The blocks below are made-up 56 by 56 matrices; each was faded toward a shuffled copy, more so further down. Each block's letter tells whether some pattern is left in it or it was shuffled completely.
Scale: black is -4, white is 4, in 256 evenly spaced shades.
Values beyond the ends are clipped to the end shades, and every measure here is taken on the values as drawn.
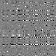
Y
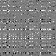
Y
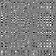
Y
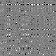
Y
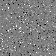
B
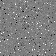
B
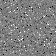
B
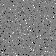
B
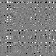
Y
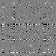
Y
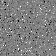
B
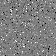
B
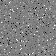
B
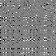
Y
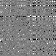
Y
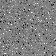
B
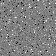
B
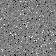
B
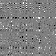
Y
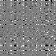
Y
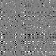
Y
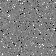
B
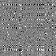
Y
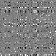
Y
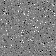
B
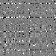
Y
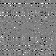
Y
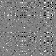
Y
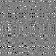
Y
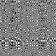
Y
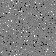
B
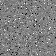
B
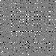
Y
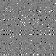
Y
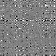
Y
